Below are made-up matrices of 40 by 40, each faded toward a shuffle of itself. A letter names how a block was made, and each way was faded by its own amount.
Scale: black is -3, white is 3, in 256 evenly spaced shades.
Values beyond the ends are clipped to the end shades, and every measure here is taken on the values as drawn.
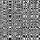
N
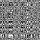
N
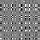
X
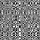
N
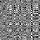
N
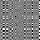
X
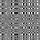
X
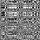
N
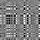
X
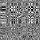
N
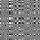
X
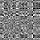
N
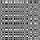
X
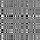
X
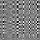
X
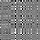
X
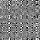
N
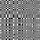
X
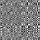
N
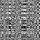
N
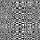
N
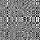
N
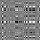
X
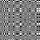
X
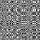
N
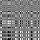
X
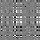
X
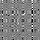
X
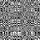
N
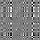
X
